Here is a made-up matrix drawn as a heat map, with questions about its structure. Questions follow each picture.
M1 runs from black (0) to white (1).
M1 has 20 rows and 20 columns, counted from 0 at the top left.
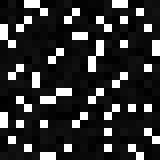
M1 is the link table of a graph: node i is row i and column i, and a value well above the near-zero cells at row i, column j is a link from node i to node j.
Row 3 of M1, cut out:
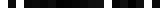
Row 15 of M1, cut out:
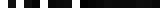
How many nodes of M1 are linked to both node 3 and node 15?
2
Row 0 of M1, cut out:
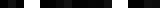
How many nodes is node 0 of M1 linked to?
4
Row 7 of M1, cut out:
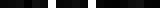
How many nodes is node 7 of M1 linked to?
2
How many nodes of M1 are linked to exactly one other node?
0
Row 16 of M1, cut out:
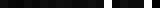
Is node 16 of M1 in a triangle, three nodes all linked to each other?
yes
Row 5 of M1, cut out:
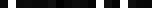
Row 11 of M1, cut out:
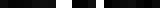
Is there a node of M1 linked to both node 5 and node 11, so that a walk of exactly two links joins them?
yes
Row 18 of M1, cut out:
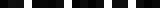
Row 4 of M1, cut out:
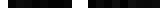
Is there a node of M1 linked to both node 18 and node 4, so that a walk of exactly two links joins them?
no
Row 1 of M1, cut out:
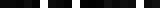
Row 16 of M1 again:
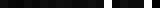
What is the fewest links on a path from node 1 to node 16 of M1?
6
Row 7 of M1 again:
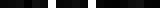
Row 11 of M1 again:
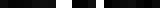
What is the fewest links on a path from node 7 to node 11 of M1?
1
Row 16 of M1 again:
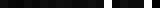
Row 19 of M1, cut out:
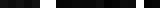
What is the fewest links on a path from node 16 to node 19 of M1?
6
